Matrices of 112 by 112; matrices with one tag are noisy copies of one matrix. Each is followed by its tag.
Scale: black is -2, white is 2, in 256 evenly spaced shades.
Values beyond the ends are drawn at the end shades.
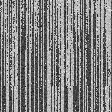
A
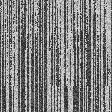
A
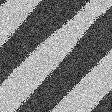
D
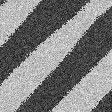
D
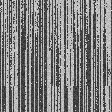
A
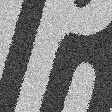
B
